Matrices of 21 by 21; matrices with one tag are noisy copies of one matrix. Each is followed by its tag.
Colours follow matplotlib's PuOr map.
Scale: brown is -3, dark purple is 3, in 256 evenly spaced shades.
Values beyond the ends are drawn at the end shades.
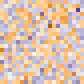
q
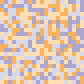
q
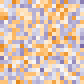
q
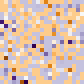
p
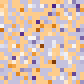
p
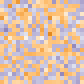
q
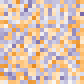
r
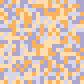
q
